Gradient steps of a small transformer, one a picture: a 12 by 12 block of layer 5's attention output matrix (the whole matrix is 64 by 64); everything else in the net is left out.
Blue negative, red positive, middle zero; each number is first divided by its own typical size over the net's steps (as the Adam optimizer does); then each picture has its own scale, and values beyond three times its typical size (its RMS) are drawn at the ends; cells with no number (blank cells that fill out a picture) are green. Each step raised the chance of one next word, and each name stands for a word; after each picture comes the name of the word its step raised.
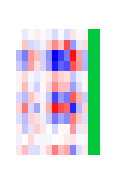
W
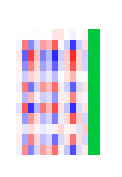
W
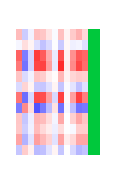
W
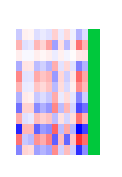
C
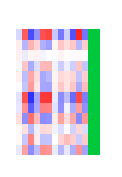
C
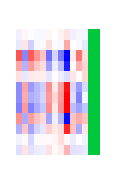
W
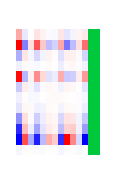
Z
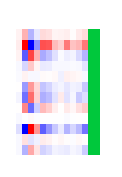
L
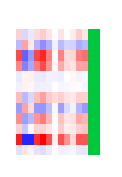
W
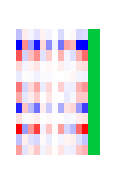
L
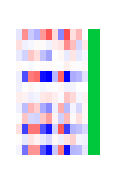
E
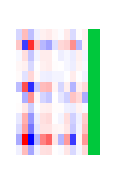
Z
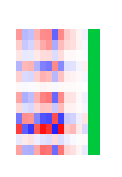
E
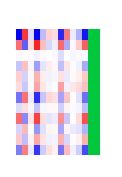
C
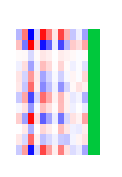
C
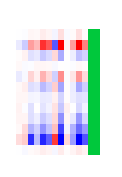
Z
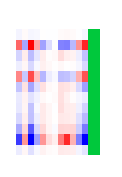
Z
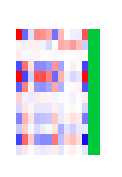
Z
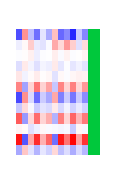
C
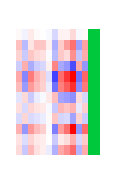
E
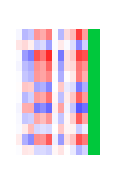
W
